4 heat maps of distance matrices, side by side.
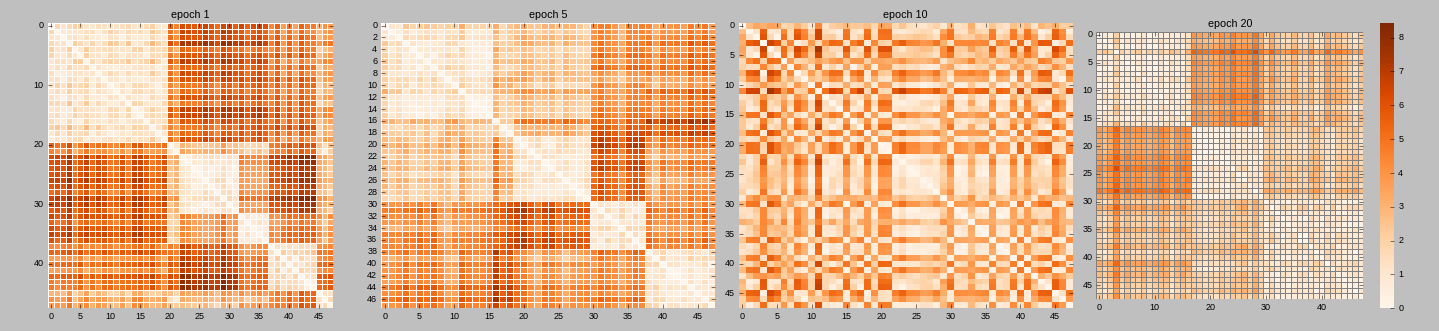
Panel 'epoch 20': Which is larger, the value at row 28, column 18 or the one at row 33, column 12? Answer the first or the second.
the second
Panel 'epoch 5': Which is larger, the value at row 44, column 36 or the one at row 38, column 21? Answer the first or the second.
the first
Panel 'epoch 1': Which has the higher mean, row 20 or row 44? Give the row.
44
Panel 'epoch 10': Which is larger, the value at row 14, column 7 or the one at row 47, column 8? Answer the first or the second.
the second
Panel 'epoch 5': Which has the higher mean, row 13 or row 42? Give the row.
42
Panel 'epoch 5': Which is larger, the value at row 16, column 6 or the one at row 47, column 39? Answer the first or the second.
the first
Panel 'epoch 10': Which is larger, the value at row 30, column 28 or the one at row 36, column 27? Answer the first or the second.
the first
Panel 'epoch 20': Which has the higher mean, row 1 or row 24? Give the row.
24
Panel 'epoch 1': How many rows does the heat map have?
48
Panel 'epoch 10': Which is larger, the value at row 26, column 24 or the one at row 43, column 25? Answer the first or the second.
the second
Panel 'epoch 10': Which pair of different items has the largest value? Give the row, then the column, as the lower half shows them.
11, 4
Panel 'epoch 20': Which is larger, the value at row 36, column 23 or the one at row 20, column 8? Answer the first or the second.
the second
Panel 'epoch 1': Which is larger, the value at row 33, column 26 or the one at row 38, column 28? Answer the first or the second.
the second
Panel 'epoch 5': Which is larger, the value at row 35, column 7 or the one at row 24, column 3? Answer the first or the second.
the first
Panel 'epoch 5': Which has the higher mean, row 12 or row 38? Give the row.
38
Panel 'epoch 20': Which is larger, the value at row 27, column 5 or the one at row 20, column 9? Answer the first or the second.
the first
